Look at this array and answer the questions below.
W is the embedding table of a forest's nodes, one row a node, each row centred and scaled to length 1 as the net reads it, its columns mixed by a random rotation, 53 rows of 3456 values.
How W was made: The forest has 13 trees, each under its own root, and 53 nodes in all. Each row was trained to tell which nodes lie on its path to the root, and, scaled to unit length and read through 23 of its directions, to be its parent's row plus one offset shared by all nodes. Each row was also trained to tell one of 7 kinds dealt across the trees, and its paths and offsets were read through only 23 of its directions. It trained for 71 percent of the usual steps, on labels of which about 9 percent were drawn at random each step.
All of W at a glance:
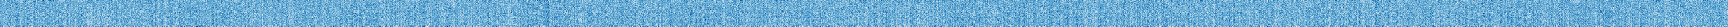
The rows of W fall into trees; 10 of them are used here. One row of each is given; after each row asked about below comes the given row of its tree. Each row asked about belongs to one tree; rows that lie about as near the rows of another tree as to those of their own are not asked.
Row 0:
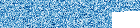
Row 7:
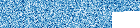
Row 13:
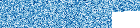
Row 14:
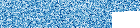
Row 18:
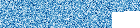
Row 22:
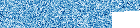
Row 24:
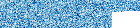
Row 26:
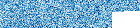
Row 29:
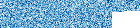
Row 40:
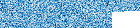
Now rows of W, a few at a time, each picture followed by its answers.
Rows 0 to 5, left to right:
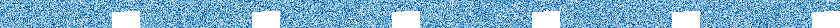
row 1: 40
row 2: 7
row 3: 40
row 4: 18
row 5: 0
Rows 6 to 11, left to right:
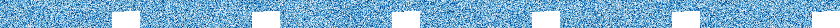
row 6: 13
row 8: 0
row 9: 14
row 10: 24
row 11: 29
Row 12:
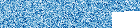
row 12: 0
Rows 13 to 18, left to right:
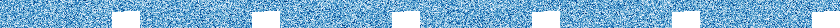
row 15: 14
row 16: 14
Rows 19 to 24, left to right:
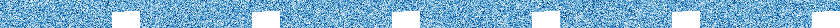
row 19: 40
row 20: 24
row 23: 7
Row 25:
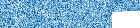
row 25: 24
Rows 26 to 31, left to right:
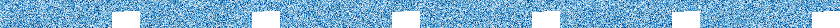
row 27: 26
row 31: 18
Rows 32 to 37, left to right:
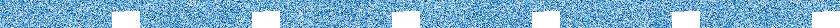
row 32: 7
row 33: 26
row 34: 7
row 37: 29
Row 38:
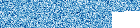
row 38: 29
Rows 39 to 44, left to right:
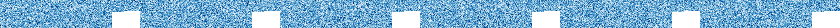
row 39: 14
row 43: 26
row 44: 24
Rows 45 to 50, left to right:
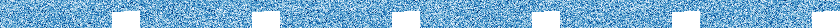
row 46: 7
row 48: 0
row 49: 14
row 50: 13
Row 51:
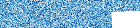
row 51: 22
